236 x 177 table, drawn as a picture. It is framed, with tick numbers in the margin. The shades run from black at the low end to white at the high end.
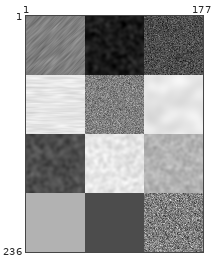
It is made of 4 by 3 panels. Panel 1,1: middling, slanting up to the right, faint in contrast. Panel 1,2: very low, blotchy, faint in contrast. Panel 1,3: low, fine-grained. Panel 2,1: very high, streaked across, faint in contrast. Panel 2,2: middling, fine-grained. Panel 2,3: very high, smooth, faint in contrast. Panel 3,1: low, blotchy, faint in contrast. Panel 3,2: very high, blotchy, faint in contrast. Panel 3,3: high, blotchy, faint in contrast. Panel 4,1: high, flat. Panel 4,2: low, flat. Panel 4,3: middling, fine-grained, strong in contrast.
